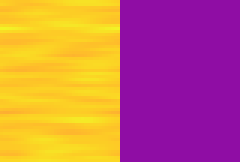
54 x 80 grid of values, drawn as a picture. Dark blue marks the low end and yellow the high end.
The table splits into one row of 2 panels. Panel 1,1: very high, streaked across, faint in contrast. Panel 1,2: low, flat.
